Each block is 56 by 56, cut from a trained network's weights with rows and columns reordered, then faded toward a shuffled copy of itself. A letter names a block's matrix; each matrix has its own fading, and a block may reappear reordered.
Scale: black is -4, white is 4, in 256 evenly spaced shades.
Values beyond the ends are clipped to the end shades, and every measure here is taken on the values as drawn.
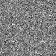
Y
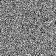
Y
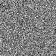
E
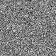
E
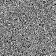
E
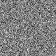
Y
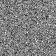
E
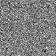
E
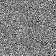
E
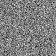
Y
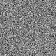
Y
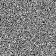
E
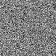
Y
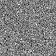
E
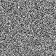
Y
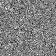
E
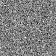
E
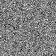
E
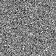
E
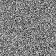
Y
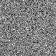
Y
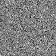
E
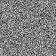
E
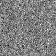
E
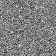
E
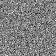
E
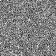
E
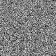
Y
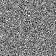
E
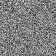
Y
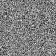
Y
